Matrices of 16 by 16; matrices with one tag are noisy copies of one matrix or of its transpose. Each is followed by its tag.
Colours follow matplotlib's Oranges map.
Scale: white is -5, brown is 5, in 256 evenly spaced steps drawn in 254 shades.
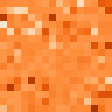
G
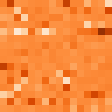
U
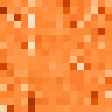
U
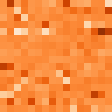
U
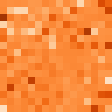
G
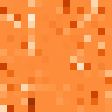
U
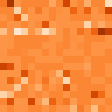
U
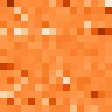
U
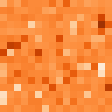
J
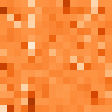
U
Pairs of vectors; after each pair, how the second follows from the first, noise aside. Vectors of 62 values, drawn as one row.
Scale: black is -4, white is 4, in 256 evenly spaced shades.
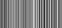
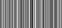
shuffled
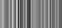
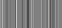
partly zeroed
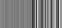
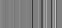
partly zeroed
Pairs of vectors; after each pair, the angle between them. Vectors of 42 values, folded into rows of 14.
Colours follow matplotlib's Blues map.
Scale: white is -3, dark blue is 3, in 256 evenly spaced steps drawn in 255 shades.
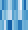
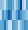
nearly opposite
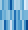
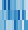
partly aligned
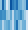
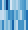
nearly opposite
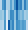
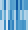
nearly parallel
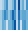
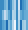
nearly opposite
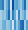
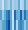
orthogonal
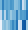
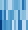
nearly opposite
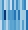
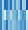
nearly opposite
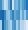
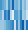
partly opposed
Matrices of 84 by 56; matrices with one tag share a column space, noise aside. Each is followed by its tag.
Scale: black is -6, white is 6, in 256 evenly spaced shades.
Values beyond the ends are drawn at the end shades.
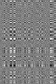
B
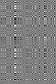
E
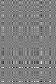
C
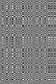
E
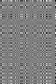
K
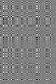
E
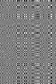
K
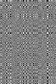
K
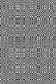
E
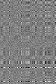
C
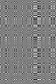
E
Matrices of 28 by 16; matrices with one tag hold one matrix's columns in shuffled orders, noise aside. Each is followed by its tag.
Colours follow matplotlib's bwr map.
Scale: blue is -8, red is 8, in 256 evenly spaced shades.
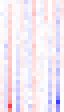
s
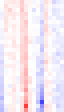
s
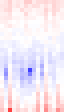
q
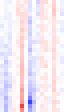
s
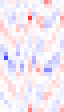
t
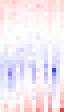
q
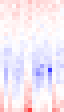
q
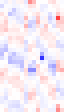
t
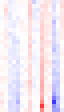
s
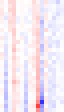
s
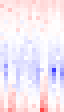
q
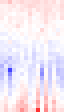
q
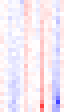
s
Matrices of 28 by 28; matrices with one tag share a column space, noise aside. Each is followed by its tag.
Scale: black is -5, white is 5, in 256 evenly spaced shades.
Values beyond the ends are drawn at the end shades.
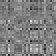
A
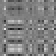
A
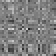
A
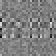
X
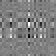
X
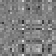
A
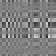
X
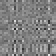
A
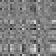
A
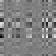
X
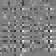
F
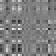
A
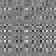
F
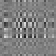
X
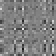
A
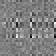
X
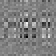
X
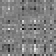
A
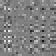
F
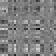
A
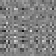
F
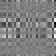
X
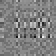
X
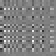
F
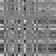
A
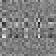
X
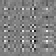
F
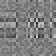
X
